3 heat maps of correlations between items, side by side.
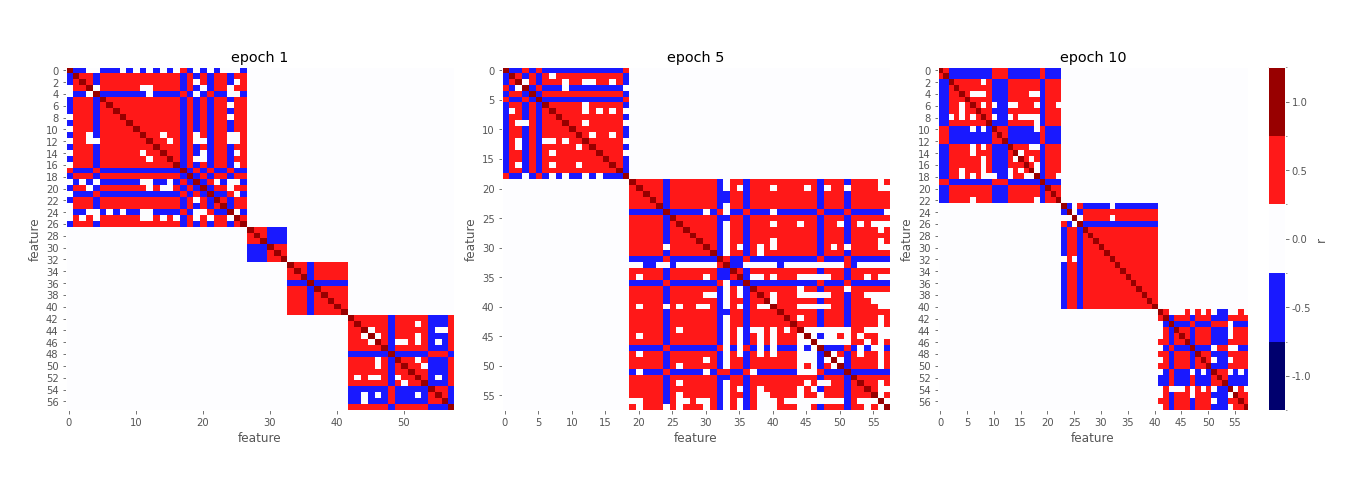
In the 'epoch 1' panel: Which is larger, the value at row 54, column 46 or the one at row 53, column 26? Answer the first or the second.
the second
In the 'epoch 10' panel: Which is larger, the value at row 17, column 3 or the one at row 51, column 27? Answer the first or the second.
the first
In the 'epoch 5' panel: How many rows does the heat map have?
58
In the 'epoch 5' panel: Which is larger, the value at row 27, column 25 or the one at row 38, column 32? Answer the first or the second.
the first
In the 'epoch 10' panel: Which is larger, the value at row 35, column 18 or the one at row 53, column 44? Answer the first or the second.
the first
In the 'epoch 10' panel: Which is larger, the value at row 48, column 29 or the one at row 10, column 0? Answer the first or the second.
the second
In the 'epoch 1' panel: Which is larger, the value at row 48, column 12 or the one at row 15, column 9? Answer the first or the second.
the second
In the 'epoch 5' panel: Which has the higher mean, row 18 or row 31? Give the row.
31
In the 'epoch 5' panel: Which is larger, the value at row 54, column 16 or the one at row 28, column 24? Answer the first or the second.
the first
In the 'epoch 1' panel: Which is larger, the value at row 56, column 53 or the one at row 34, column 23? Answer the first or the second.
the second
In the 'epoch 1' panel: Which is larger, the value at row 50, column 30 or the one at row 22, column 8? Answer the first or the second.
the second
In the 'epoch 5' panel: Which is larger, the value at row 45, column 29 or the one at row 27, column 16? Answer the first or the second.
the first
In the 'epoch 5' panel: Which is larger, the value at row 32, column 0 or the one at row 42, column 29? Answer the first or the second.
the second
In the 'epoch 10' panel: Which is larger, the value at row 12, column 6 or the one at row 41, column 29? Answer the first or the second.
the second
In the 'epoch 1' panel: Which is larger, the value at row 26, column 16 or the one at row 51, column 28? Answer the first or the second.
the first
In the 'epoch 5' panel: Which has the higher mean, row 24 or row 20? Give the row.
20
